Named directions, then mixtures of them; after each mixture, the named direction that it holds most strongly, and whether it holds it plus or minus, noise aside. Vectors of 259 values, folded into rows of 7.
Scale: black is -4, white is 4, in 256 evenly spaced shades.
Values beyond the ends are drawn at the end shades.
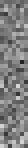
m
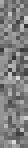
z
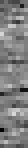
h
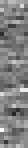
h, minus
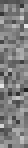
m, plus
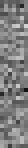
m, plus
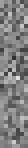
z, plus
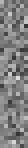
z, plus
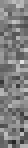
m, minus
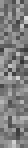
z, plus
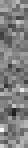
h, minus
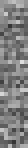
h, minus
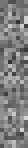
z, plus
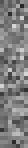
z, minus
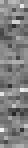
h, minus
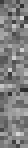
z, minus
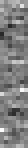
h, minus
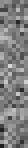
m, minus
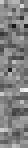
h, minus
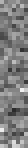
h, minus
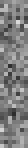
z, minus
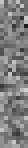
z, plus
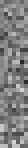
m, plus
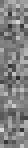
z, minus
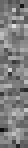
h, plus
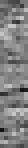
h, plus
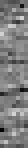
h, plus
